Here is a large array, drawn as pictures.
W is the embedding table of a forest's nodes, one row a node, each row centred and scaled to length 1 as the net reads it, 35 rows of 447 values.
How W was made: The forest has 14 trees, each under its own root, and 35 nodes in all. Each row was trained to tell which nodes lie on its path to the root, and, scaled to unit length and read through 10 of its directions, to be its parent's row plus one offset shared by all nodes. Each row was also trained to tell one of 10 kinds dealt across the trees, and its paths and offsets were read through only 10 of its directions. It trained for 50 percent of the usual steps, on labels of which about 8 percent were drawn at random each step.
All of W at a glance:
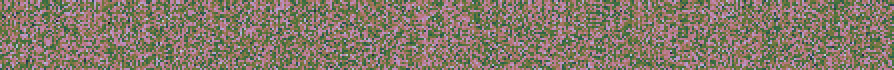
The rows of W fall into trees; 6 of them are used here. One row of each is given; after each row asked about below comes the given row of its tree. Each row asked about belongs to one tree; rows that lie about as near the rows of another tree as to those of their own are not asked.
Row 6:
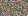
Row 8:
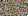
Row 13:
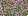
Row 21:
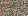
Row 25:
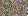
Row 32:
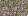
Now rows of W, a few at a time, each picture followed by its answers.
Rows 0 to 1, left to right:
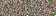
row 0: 25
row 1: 8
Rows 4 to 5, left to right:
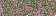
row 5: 32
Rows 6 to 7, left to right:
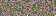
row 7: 25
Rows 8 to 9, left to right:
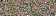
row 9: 13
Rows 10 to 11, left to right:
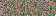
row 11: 6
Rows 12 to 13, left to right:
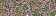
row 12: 32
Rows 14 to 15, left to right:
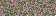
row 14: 13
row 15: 8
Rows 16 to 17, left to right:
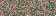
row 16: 13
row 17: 8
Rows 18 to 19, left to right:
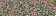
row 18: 13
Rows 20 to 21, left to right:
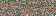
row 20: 32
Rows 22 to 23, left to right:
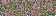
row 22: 25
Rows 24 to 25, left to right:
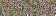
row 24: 6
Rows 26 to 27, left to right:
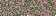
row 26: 32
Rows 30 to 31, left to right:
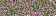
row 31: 32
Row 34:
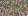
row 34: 25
